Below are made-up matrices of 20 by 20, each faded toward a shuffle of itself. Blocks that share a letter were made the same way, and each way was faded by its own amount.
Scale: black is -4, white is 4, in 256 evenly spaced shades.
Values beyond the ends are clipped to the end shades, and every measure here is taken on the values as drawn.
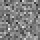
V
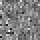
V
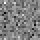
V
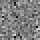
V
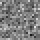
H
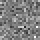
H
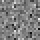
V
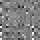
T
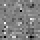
T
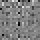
T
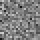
V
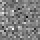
H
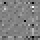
T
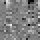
T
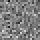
H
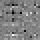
T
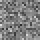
H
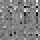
T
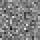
V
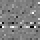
T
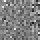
V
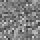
H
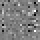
T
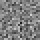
H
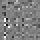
T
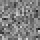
H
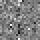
V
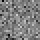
H
